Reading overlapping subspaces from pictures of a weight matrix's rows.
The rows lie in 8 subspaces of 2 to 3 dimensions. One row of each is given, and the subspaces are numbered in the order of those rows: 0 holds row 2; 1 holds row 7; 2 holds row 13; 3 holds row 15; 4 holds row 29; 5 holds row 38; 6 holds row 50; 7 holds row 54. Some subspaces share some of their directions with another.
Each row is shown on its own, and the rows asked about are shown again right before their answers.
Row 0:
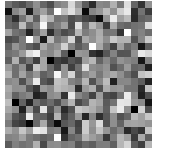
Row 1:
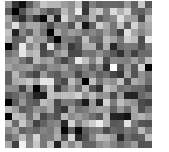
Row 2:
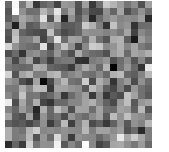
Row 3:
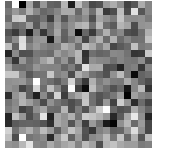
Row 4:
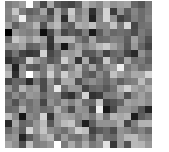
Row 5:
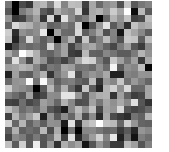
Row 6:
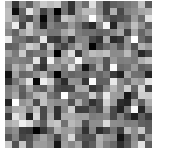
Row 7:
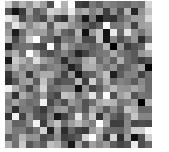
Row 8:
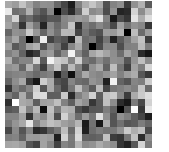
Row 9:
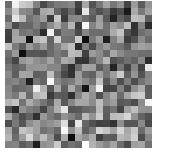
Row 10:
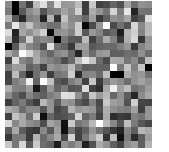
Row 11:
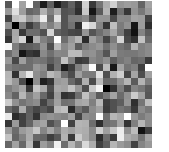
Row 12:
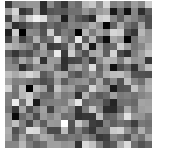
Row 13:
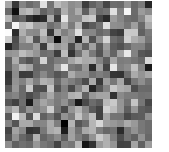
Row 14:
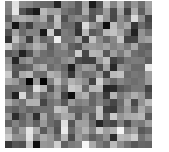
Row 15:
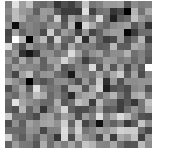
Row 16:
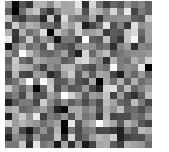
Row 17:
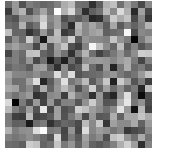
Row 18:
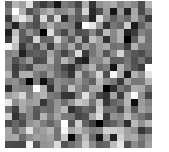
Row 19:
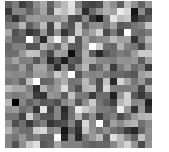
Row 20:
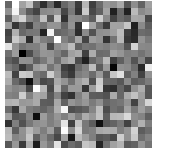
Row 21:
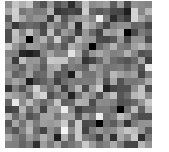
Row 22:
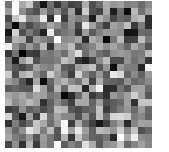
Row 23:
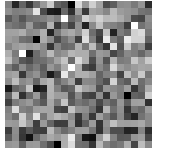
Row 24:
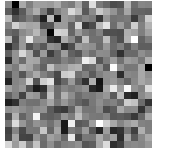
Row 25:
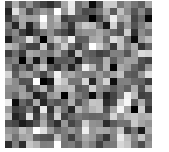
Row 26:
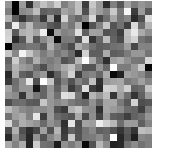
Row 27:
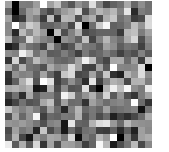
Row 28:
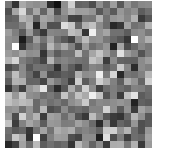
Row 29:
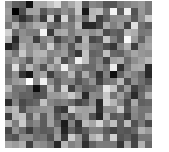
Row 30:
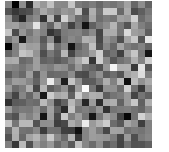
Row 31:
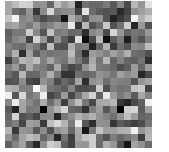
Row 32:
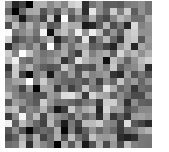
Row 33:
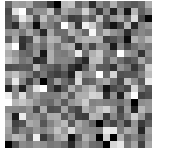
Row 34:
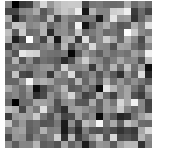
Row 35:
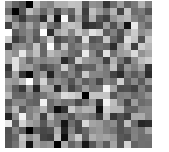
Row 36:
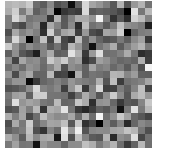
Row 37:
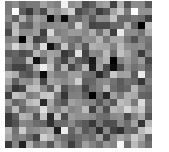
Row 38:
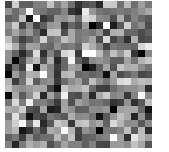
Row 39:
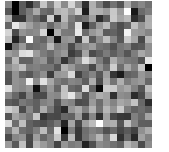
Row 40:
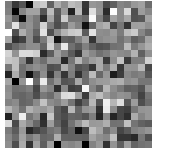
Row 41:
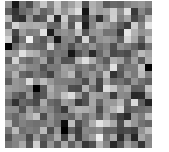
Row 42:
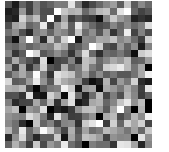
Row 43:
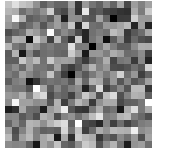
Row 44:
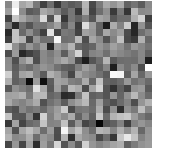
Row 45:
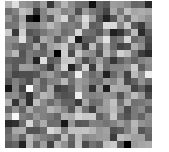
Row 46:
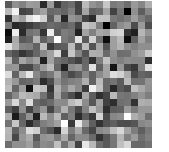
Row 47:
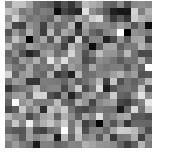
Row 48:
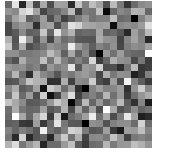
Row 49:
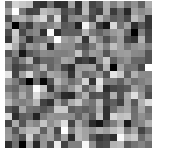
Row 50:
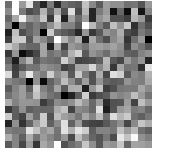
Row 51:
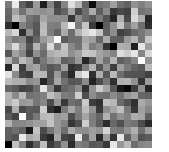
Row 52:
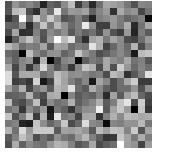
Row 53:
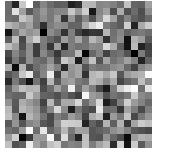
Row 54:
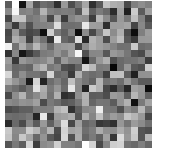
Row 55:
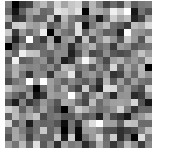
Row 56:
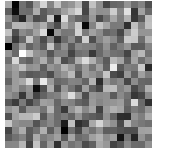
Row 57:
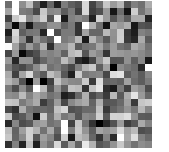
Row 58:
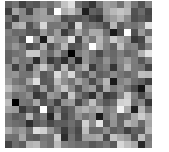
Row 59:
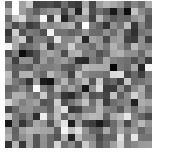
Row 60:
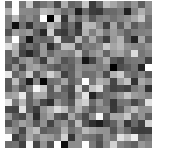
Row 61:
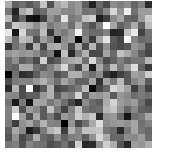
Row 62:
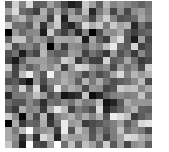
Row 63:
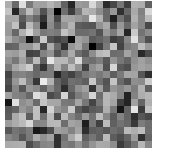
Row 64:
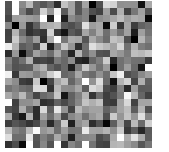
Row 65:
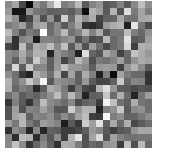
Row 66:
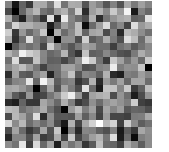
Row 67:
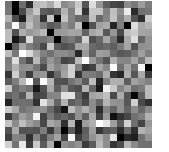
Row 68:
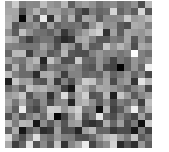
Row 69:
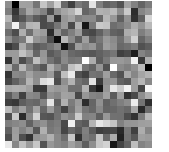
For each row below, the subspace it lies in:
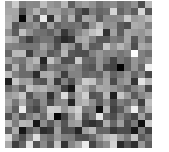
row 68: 0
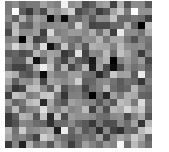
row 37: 3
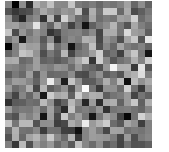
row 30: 7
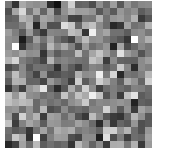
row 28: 4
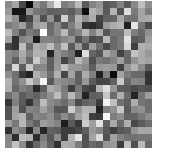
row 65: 4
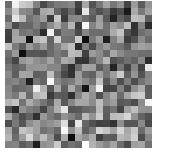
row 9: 1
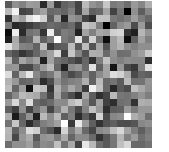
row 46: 2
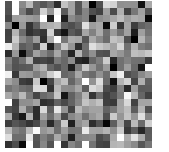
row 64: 0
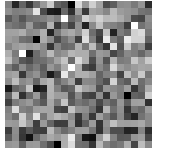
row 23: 1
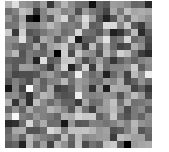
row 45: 2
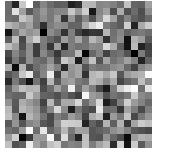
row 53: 4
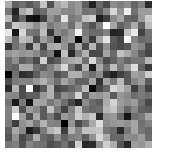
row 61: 2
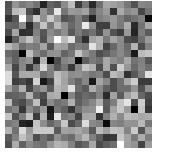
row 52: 0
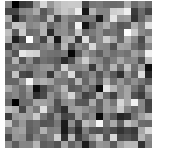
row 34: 3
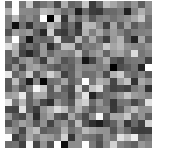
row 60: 0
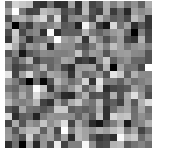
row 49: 7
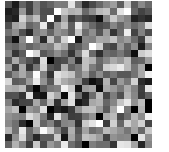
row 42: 0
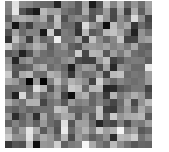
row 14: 7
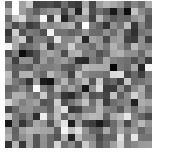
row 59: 7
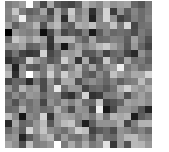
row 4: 6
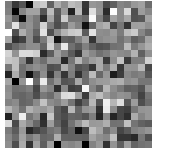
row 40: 6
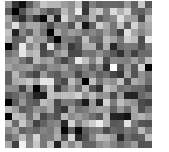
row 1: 7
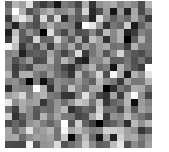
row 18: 4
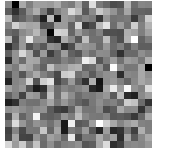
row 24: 6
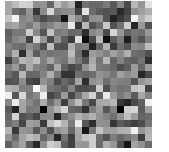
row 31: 1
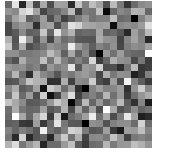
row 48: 7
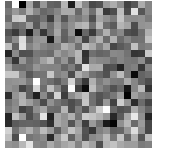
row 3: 7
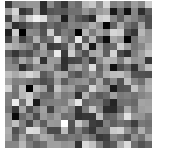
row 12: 2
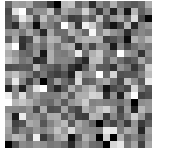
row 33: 4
